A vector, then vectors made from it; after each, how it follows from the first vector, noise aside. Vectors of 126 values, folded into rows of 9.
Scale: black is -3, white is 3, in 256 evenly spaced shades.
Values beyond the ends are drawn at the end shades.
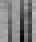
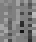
partly zeroed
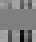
partly zeroed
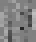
partly zeroed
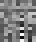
sign-scrambled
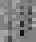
partly zeroed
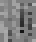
partly zeroed
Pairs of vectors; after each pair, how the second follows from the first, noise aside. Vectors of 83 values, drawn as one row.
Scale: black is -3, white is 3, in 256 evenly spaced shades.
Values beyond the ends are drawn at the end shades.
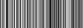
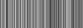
shrunk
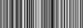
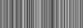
shrunk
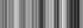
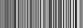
sign-scrambled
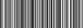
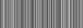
shrunk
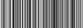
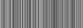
shrunk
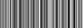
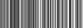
sign-scrambled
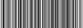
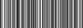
sign-scrambled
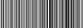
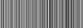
shrunk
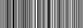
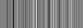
shrunk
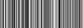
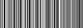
sign-scrambled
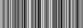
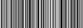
sign-scrambled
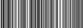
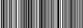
sign-scrambled
